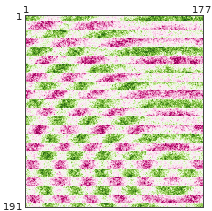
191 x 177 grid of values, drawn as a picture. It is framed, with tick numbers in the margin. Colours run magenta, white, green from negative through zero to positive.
Stripes: horizontal, repeating 11 times. Rings: centred on the bottom right. Average level on the scale: 50%.
